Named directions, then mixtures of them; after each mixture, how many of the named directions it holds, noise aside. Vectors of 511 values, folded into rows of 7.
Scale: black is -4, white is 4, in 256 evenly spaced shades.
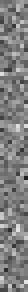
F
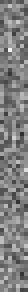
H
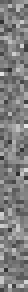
two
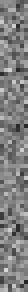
one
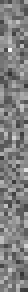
one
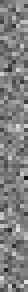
one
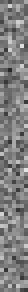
two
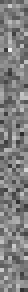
one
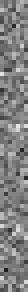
one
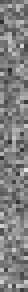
two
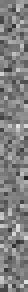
one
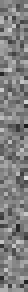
one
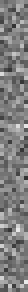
one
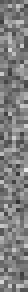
two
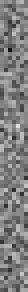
two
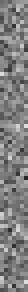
one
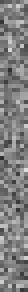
two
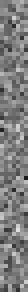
two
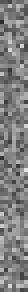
two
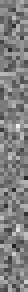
two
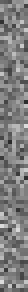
two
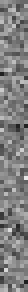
one
